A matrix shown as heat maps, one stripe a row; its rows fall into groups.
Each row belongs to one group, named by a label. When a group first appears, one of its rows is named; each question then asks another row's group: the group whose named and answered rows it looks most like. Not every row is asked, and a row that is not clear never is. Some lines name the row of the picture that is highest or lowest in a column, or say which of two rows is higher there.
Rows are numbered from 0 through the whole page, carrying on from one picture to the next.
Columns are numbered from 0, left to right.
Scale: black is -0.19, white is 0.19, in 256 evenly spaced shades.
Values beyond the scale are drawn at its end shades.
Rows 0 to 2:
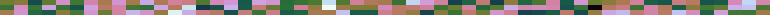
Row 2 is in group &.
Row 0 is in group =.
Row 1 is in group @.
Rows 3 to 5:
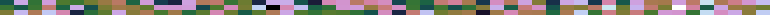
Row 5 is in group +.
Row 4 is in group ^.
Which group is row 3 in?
+
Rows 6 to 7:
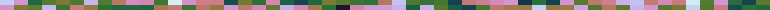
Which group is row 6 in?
&
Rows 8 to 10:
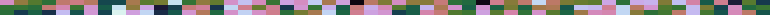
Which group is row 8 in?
^
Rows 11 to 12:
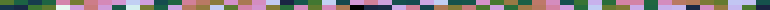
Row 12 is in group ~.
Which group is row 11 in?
=
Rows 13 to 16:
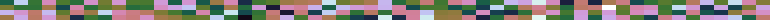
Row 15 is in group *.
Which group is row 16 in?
+
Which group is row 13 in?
@
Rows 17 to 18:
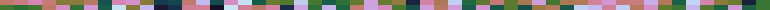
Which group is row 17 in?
*
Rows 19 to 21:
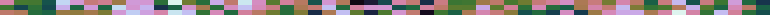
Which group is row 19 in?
~
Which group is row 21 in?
&
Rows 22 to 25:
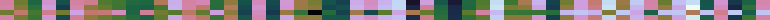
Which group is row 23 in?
^
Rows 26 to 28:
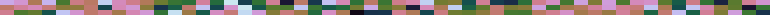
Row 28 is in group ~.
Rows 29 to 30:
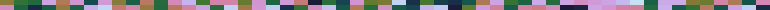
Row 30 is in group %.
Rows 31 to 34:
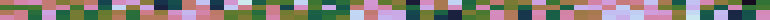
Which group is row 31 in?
*
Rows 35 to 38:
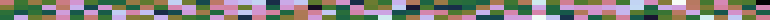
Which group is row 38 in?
@
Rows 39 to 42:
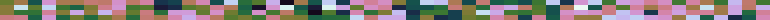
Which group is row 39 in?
=
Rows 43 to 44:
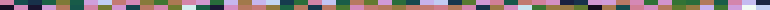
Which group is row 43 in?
%
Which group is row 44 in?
@
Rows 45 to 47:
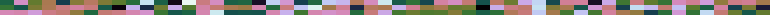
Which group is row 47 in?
+
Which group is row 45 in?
+
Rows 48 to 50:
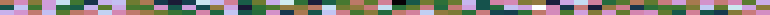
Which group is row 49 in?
@
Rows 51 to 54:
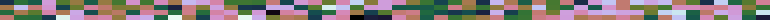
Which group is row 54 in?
~
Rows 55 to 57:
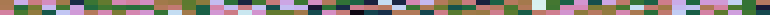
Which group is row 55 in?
+
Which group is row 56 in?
^
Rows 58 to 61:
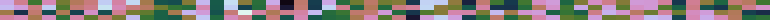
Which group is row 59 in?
*
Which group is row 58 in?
*
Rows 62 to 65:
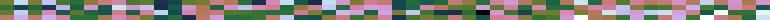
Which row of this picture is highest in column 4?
63
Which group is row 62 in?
+
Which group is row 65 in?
+
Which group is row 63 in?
=
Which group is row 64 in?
&
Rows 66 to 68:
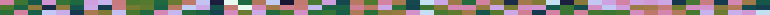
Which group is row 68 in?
@
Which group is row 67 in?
%
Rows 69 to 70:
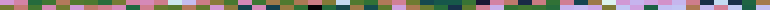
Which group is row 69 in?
&
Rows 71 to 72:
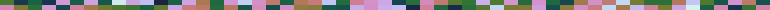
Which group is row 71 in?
=
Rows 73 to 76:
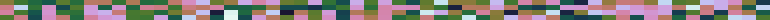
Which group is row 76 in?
@
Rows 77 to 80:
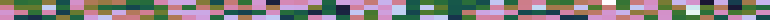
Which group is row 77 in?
^
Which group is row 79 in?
&
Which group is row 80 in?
%
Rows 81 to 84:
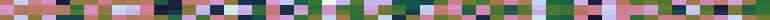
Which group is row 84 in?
+
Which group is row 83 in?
*
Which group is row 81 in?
+
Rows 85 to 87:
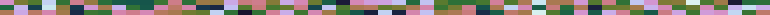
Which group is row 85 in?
^
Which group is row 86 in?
@
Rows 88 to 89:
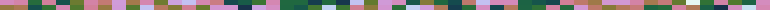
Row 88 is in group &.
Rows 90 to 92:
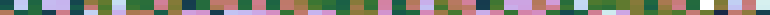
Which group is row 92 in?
%
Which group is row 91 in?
@
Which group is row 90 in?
@
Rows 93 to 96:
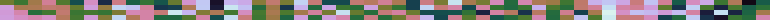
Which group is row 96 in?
*
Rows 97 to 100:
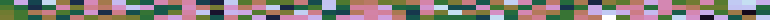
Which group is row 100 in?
^
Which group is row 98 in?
=
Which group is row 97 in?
@
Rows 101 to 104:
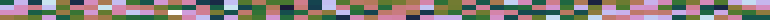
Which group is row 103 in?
&
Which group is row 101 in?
@
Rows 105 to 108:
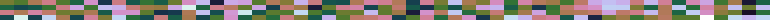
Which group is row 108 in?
@
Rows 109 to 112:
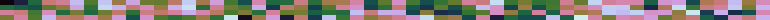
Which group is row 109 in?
~
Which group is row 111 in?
&
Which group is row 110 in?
~
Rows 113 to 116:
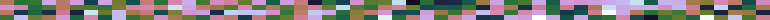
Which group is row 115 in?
%
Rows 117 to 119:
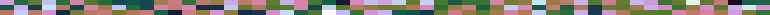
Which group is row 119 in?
+
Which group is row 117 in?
^
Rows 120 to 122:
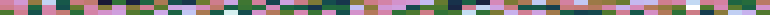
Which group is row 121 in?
&
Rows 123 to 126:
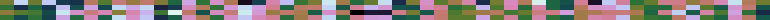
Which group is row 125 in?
~
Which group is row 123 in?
+
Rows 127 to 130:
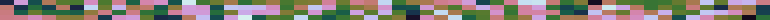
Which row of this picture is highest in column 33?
127
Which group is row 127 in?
@
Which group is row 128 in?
%
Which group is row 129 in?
%
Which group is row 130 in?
*
